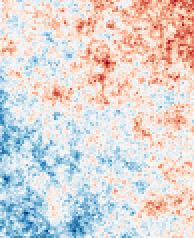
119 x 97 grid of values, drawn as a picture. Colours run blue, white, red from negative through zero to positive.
The ninth with the lowest average is the bottom left. There are no regular stripes. There is an overall slope up to the top right. The values follow a bell shape. The top right is the ninth with the highest average. On average the colour sits 50% of the way up the scale. The texture is blotchy.
